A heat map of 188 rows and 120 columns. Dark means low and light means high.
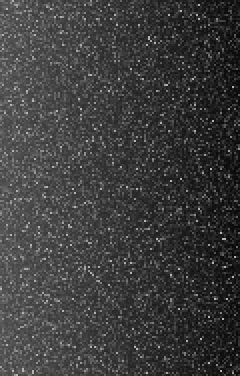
Stripes: none. Slope: up to the left. Grain: fine.
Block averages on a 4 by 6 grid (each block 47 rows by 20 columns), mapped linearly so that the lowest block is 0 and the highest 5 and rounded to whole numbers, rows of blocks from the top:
543210
543210
543210
543210
